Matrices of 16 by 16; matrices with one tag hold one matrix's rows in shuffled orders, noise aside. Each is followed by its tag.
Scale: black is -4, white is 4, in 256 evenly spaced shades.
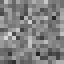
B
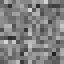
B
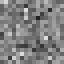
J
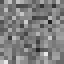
J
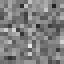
B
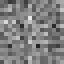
B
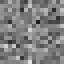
B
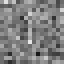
B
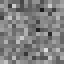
J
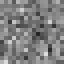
J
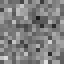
J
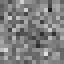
J
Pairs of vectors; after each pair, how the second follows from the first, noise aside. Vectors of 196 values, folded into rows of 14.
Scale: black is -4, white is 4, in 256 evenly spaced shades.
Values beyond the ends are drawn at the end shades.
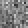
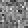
wrapped around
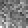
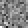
sign-scrambled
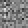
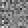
wrapped around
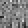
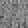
shrunk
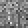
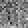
negated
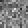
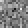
negated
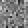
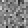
copied
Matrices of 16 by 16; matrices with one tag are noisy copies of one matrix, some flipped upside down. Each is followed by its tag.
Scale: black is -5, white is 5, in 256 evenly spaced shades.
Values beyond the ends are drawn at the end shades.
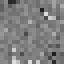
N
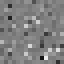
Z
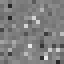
Z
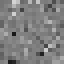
N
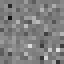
Z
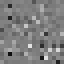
Z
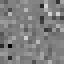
Z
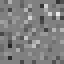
Z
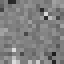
N
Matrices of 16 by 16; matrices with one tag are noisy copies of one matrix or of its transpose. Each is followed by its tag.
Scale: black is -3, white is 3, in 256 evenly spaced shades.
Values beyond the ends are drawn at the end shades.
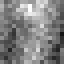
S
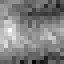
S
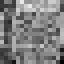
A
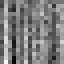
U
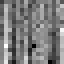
U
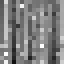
U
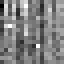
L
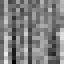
U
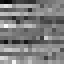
L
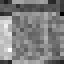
A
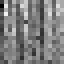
L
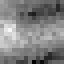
S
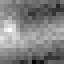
S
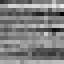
U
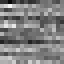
L
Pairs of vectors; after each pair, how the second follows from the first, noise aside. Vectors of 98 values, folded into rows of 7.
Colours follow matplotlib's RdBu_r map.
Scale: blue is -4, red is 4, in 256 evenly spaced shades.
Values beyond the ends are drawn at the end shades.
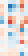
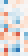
reversed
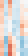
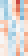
reversed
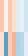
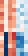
scaled up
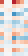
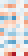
reversed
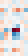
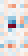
reversed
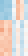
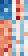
scaled up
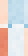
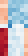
scaled up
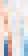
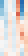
reversed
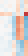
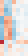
reversed
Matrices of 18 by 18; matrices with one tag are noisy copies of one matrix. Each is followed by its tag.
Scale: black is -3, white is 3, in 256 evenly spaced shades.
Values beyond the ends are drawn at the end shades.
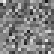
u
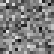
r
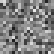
u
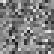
u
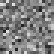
r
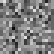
u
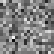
u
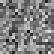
u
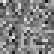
u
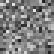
r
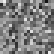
u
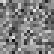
u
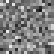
r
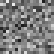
r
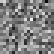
u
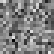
u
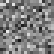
r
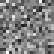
r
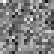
u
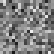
u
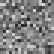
r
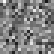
u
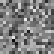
u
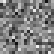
u
